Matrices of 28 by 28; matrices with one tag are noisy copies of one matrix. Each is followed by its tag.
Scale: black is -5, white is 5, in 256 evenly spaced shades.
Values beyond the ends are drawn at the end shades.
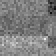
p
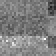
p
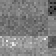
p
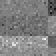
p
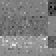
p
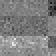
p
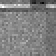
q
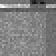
q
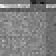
q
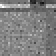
q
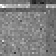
q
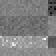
p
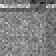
q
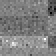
p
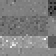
p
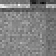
q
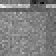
q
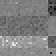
p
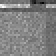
q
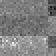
p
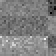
p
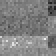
p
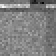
q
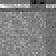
q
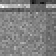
q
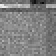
q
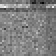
q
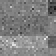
p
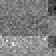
p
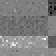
p
